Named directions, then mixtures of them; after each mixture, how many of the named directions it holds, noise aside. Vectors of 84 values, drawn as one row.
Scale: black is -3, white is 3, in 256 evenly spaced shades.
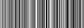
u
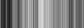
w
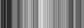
one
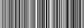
one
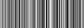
one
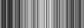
two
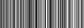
one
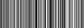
one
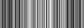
two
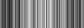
two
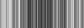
two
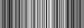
two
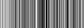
two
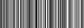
one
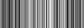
two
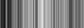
one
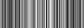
two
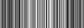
two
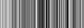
two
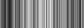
two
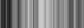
one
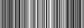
two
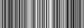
two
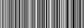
one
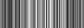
two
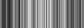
two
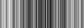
two
